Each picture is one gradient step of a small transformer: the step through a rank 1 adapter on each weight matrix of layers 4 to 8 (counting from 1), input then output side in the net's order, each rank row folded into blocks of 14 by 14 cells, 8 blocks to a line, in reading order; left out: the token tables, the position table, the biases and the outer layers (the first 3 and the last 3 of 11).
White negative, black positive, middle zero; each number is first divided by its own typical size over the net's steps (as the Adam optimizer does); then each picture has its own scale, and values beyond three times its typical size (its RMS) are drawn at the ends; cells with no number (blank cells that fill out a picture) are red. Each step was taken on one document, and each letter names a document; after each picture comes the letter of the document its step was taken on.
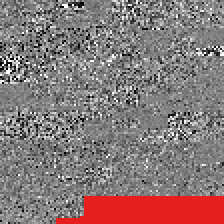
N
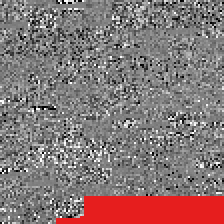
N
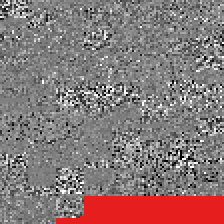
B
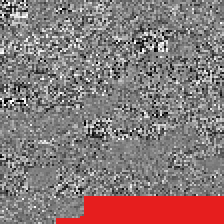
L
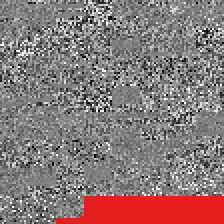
L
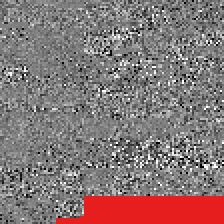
B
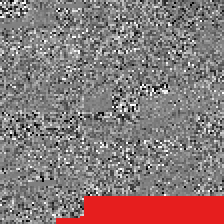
N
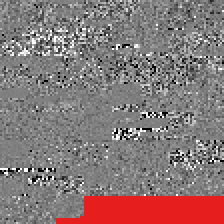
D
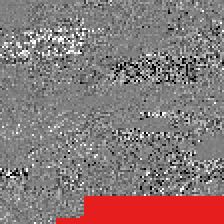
D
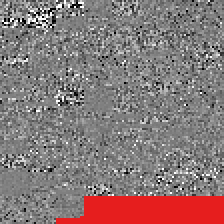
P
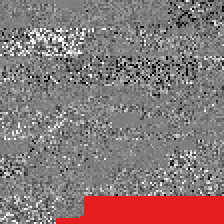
D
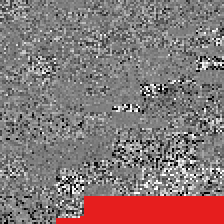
B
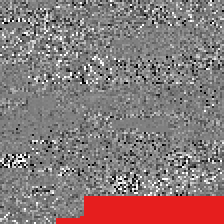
D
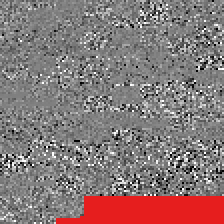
P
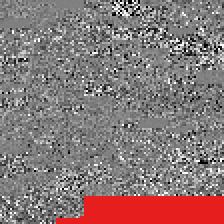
B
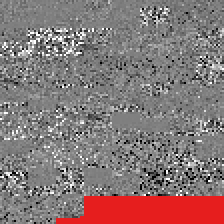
D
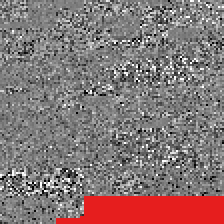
B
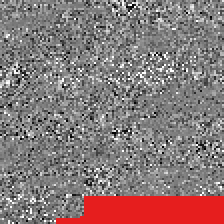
N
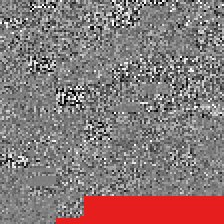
L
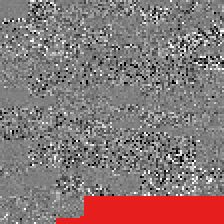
D
